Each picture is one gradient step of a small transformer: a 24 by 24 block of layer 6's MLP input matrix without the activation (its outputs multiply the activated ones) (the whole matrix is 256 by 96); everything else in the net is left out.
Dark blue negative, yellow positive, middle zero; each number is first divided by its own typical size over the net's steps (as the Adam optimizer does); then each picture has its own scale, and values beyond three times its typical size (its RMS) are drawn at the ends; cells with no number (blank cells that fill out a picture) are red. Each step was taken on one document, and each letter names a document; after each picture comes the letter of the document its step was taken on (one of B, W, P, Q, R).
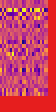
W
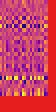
W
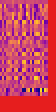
W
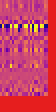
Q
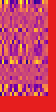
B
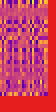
W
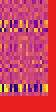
B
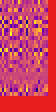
B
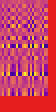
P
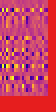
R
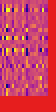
R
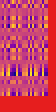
P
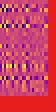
R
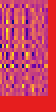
R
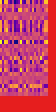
B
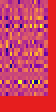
Q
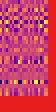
Q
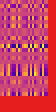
P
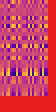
P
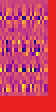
W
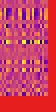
W
